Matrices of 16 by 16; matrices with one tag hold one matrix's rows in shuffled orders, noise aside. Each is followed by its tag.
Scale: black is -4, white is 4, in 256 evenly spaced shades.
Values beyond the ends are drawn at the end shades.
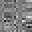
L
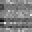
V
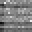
V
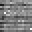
V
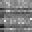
V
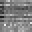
V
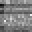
V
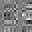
L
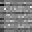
V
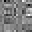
L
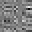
L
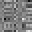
L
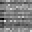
V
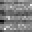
V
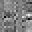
L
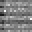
V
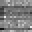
V
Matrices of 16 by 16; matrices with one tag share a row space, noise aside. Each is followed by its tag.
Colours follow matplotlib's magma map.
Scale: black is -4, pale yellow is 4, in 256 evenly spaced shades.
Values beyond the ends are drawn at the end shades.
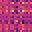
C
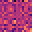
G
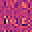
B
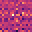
C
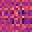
C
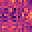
G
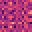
G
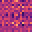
C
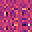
B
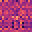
C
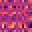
G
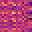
G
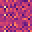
B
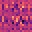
C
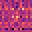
C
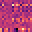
C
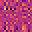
B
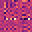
B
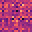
C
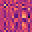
B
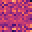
G
